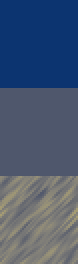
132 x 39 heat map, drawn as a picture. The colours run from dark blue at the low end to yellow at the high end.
The table splits into 3 rows of 1 panel. Panel 1,1: very low, flat. Panel 2,1: low, flat. Panel 3,1: middling, slanting up to the right.
